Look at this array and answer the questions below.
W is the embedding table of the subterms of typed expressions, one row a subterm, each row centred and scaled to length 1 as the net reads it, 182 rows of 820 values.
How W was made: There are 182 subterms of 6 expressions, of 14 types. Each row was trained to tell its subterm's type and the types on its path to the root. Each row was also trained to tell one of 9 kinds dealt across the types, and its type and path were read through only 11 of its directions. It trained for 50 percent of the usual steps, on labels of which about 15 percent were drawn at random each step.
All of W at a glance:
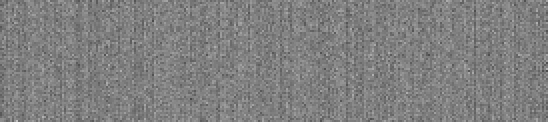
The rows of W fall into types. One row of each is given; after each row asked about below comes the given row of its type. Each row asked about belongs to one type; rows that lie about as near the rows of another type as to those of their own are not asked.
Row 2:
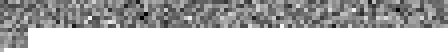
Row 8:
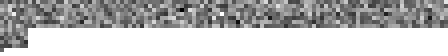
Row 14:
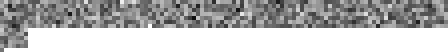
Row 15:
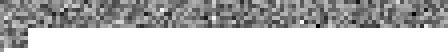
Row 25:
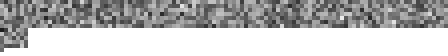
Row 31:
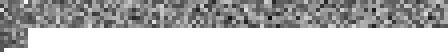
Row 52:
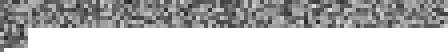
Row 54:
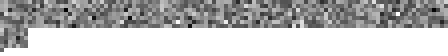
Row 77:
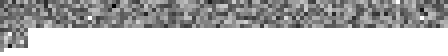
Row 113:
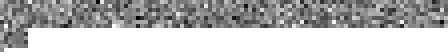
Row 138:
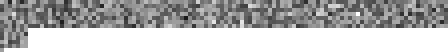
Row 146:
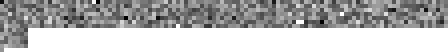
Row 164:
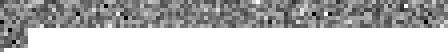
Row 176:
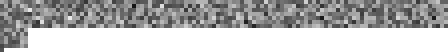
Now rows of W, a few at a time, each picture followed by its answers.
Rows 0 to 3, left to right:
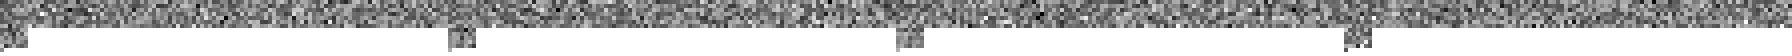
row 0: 77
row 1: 77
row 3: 25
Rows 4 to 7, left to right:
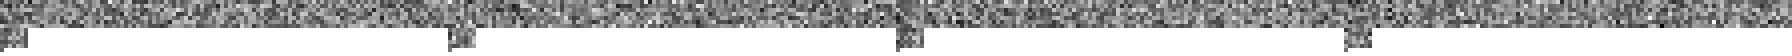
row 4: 25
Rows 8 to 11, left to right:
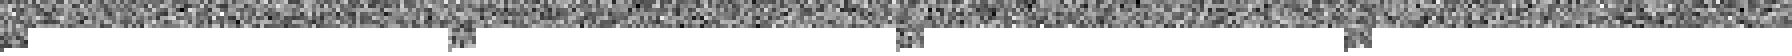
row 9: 2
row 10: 2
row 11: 8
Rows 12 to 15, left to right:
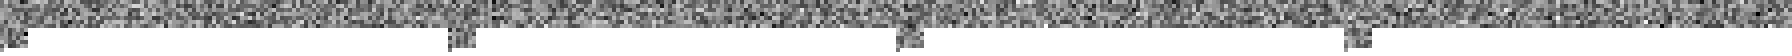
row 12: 138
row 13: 176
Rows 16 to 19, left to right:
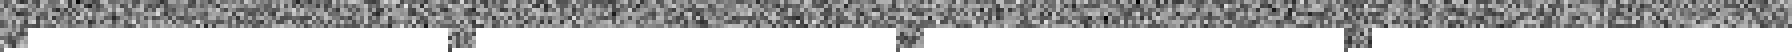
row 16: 138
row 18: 113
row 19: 25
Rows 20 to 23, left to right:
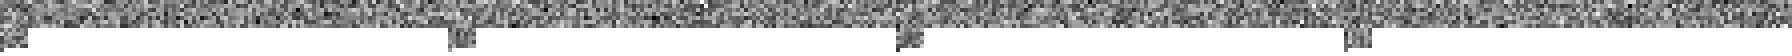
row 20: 54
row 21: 138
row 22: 176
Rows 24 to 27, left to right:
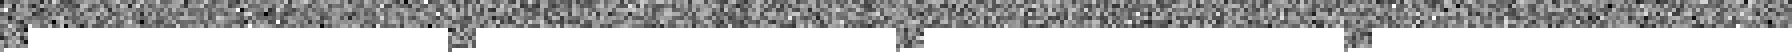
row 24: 146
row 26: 138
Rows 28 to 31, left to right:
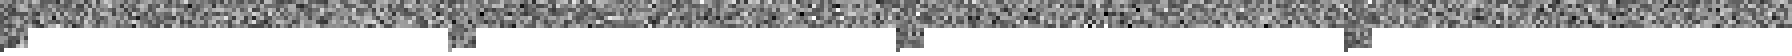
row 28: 52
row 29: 77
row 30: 31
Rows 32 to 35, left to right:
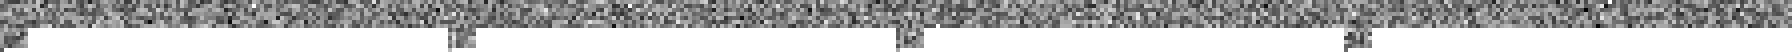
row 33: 138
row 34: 138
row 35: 176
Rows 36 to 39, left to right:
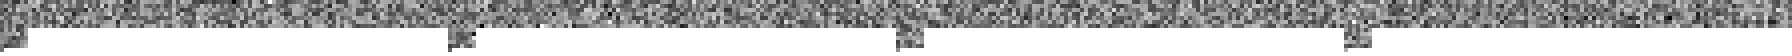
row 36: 52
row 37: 176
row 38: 15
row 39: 15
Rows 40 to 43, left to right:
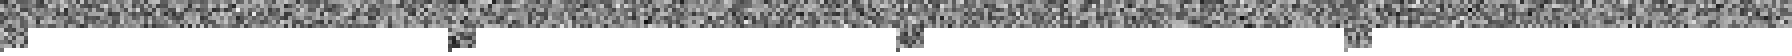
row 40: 2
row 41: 8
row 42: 52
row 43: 2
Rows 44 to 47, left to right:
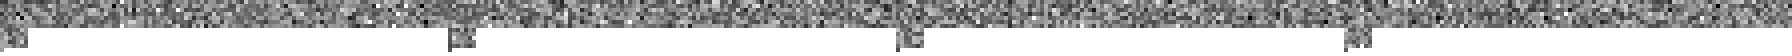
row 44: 77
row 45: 31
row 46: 15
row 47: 2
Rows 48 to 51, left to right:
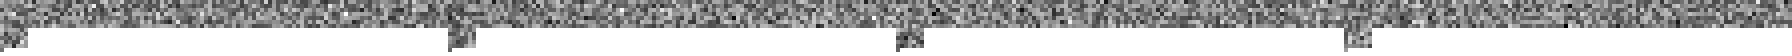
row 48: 113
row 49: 52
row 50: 8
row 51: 14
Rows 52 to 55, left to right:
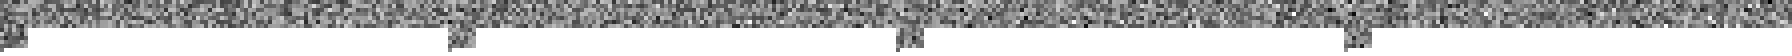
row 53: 138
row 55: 164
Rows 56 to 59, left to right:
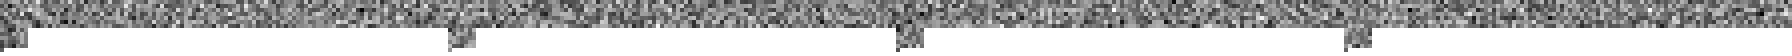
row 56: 15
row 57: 113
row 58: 31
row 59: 54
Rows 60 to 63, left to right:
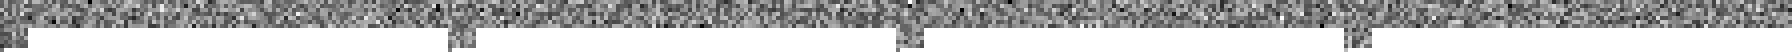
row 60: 31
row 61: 15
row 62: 14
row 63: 138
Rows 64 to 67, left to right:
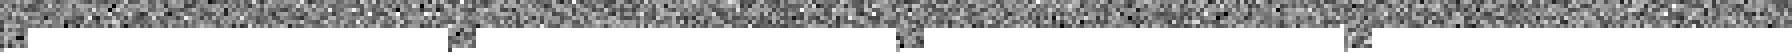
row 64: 146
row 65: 8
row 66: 146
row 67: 113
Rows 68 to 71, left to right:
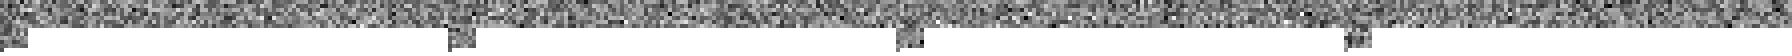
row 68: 31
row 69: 25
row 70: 25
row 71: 52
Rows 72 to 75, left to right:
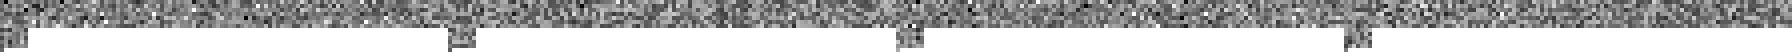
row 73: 25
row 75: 8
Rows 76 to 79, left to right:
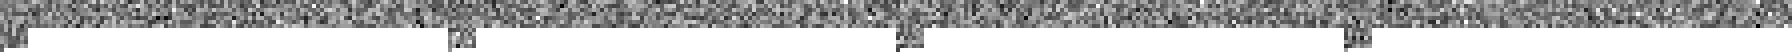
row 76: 52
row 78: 176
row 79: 164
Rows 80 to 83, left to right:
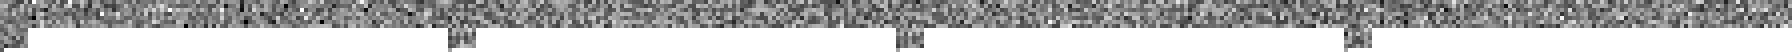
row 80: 31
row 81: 8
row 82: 8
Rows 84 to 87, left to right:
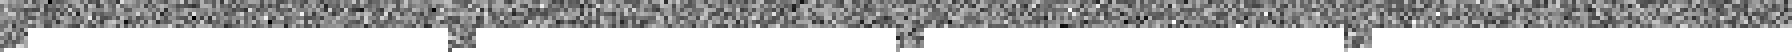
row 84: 138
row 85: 54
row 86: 146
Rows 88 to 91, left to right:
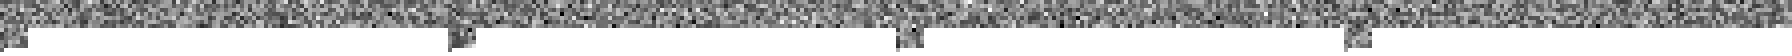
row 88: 25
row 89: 52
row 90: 146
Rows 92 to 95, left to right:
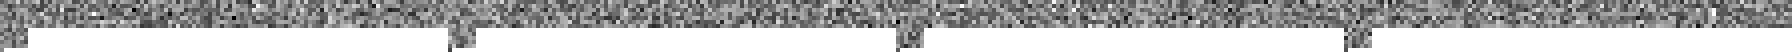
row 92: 2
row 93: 113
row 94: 54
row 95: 176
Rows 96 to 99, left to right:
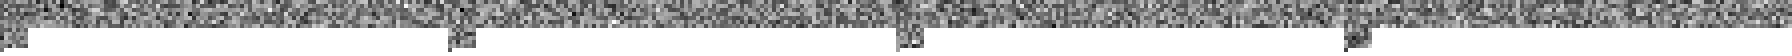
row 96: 31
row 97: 14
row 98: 77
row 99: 52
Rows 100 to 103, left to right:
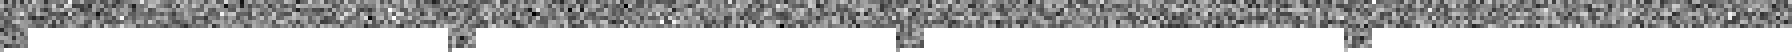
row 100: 77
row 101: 113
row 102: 14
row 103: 113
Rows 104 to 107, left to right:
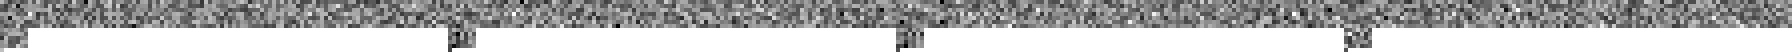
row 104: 113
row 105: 176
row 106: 176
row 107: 25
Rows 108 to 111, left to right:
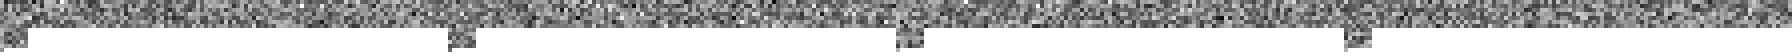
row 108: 113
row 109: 31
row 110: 15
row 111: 52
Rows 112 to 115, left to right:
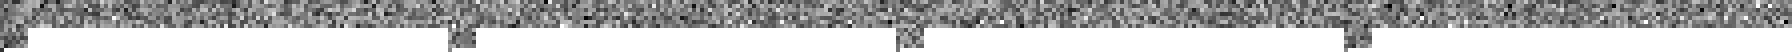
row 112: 52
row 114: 54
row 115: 164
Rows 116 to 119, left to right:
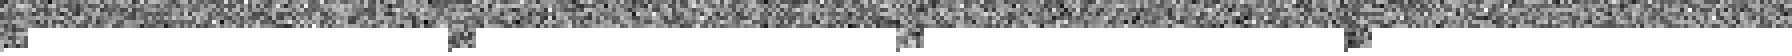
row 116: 77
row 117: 54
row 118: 146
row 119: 52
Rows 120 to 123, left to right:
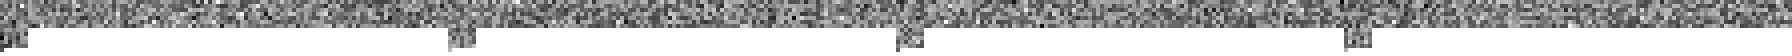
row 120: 176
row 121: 2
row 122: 14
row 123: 14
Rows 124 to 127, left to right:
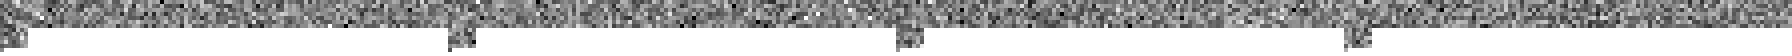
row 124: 15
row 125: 146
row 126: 2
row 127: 138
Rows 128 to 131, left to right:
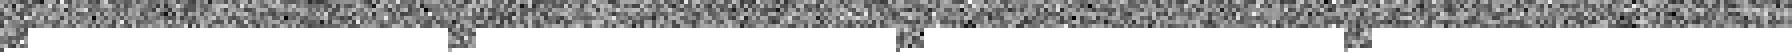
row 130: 54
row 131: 14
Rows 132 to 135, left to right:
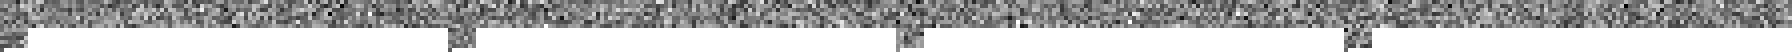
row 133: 25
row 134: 138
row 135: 14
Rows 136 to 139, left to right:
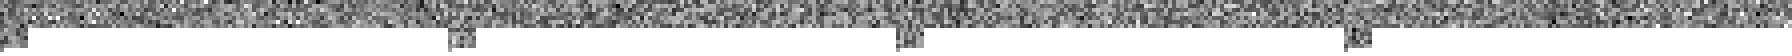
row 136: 146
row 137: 2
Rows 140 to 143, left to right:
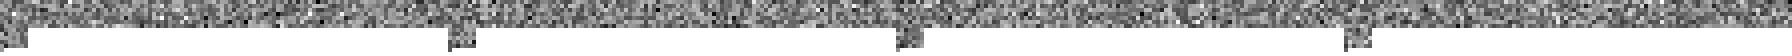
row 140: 146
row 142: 164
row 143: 14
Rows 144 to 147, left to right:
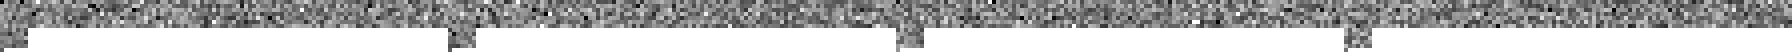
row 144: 31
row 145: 8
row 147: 54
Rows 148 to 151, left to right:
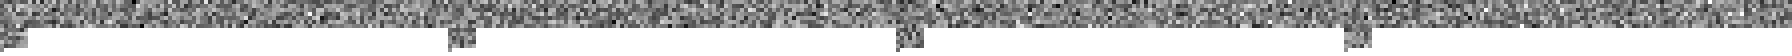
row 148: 113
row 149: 2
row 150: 77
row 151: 146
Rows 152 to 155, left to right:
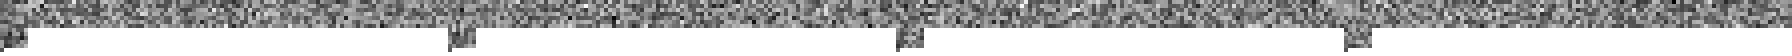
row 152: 52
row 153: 52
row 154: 25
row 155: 8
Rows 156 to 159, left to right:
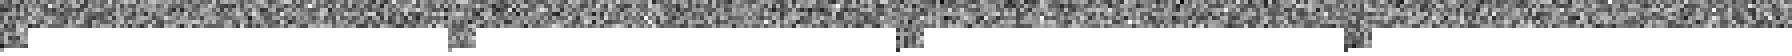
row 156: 15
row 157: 15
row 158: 176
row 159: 176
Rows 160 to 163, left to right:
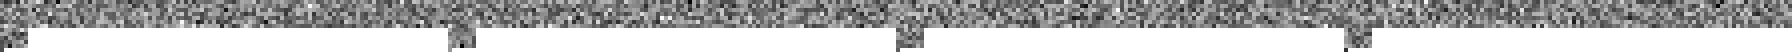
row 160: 8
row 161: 77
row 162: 8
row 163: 113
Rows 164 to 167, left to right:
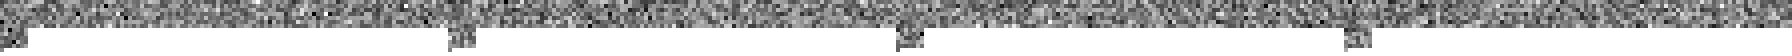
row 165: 2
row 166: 176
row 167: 77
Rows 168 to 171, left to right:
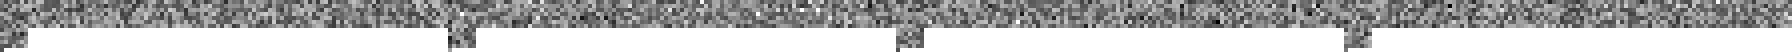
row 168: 176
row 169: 146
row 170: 8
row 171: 138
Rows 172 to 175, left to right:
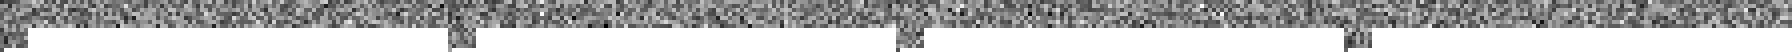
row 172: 31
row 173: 77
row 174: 54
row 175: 8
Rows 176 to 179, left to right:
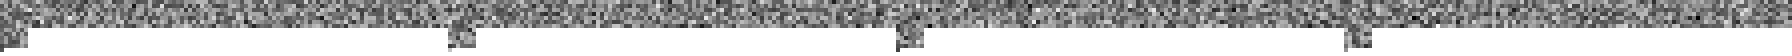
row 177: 15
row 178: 176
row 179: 15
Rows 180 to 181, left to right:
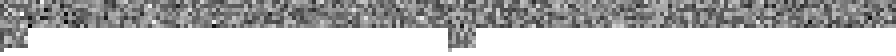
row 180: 31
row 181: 138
